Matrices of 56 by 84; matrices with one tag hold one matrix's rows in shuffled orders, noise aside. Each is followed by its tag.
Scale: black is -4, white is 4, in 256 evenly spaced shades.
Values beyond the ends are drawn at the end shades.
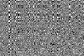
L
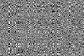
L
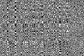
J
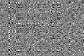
L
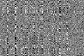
J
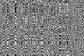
J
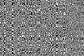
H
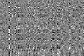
L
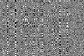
J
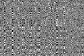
H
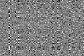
L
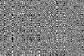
H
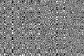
H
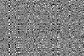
L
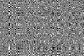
L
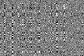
H
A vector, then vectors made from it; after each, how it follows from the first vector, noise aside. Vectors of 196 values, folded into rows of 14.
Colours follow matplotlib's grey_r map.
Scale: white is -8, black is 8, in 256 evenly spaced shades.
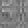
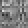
scaled up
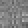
wrapped around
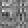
scaled up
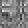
scaled up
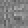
wrapped around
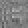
wrapped around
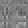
reversed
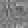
wrapped around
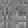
reversed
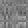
reversed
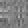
wrapped around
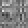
scaled up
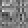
scaled up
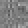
wrapped around
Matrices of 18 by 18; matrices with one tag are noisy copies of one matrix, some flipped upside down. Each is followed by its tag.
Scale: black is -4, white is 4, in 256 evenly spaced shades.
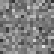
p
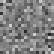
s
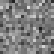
p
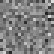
s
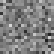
s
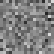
s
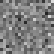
s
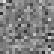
s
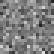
p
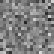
s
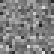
p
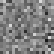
s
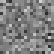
s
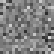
s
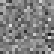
s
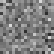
s
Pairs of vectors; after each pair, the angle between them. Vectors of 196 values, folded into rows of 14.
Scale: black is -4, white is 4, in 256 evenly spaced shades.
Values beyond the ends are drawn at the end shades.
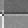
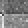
nearly parallel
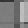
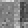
nearly opposite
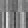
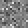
orthogonal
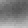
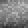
nearly opposite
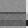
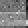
nearly opposite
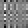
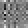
nearly opposite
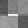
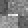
nearly parallel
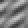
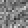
partly opposed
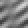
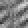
nearly parallel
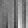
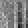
nearly opposite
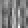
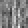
nearly parallel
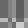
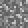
orthogonal
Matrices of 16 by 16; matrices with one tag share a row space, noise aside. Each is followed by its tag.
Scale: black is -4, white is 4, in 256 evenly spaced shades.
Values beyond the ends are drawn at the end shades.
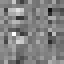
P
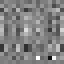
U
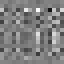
U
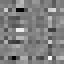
P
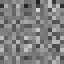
U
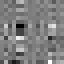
P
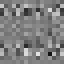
U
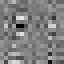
P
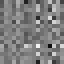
U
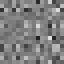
U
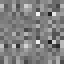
U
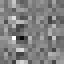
P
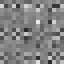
U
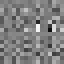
U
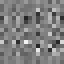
U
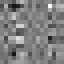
P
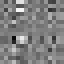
P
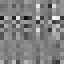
U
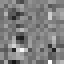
P
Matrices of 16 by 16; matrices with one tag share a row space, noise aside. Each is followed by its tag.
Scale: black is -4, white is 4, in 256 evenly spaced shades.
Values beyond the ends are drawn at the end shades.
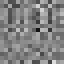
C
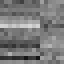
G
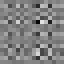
C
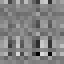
C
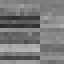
G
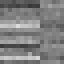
G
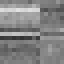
G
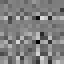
C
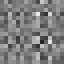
C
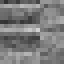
G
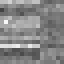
G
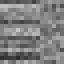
G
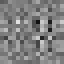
C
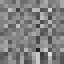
C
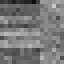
G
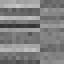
G
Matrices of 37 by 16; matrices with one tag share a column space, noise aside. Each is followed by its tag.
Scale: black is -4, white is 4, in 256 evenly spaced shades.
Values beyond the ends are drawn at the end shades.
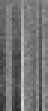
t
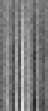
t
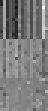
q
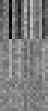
q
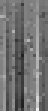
t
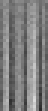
t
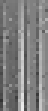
t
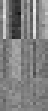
q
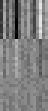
q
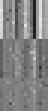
q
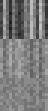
q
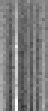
t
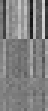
q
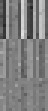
q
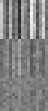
q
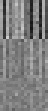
q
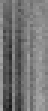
t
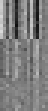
q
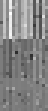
q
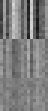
q
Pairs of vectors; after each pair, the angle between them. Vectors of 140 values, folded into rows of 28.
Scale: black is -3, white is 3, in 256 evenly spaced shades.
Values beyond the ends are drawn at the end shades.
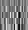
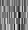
nearly parallel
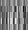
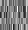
partly aligned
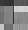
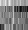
nearly opposite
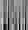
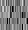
orthogonal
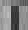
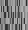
orthogonal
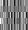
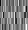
partly opposed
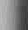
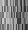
partly aligned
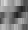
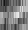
nearly opposite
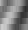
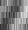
nearly opposite
